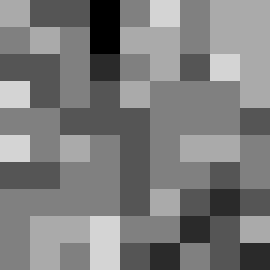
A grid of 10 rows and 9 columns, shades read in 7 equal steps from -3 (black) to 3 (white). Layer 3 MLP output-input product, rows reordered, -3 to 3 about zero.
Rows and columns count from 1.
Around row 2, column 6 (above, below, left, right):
2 1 1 0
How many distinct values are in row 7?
2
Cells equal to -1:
22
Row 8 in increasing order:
-2 -1 -1 -1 0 0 0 0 1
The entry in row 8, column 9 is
-1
